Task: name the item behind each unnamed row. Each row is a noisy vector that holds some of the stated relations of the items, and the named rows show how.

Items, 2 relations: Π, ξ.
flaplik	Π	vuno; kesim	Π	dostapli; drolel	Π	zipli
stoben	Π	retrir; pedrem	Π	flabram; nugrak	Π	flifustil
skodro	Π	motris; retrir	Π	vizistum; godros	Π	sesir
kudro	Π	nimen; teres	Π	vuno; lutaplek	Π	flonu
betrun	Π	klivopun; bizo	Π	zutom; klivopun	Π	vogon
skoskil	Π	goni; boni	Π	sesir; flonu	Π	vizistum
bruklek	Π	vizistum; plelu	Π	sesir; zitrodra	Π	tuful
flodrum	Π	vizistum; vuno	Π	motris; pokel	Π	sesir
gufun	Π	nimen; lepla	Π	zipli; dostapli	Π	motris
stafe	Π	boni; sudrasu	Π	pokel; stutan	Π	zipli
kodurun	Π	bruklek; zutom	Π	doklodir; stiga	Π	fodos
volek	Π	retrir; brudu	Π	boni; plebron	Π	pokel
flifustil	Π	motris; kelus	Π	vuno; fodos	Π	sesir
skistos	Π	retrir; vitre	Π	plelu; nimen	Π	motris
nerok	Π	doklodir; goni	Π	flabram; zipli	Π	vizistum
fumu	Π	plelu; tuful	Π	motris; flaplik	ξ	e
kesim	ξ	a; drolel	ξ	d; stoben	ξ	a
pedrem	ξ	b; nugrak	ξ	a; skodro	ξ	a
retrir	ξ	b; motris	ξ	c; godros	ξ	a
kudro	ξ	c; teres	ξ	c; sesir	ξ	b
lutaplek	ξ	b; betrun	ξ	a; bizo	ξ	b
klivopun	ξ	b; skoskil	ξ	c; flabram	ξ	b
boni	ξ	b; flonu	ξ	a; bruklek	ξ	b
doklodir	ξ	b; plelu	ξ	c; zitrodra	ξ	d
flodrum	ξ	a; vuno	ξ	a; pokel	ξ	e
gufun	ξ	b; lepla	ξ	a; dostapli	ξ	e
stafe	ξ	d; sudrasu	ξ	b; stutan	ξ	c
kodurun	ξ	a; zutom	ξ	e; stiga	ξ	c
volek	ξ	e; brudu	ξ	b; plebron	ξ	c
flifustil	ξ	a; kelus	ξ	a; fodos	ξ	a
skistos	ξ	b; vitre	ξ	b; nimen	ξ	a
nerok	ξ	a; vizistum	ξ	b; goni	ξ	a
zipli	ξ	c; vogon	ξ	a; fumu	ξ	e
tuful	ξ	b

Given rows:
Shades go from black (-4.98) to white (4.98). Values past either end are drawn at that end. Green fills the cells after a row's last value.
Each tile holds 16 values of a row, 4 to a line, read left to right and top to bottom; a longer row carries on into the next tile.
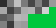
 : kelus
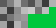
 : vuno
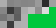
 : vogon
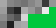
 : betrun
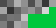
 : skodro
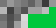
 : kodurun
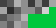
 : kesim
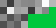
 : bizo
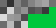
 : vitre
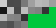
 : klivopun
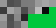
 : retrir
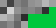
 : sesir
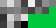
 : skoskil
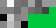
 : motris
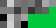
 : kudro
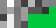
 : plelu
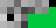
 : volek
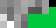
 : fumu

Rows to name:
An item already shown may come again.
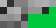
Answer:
flabram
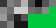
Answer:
zitrodra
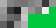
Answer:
betrun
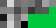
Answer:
kudro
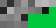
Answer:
tuful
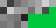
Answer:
doklodir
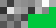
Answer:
bizo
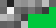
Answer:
sudrasu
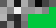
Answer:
drolel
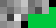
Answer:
flaplik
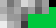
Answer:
pokel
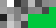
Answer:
zipli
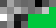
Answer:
stafe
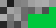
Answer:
pedrem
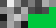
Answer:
teres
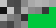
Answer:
klivopun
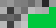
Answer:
flonu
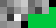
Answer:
flaplik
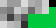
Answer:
zutom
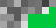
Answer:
godros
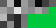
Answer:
drolel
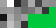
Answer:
zipli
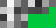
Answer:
plebron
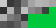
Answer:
klivopun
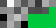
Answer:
teres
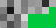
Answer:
goni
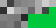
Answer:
doklodir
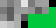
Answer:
dostapli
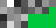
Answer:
stutan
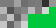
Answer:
fodos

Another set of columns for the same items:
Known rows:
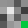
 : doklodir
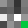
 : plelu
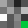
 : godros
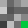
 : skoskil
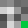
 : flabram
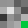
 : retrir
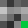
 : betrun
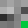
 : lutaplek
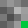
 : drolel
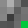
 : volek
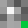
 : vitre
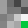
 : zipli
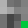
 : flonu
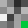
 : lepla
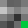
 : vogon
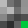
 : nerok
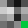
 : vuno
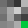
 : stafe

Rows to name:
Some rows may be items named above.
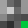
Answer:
nerok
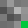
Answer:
drolel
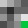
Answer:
stutan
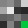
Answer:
zutom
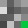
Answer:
skoskil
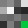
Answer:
zutom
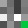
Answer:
plelu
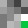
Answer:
zipli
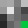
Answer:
bizo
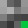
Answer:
nerok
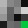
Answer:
goni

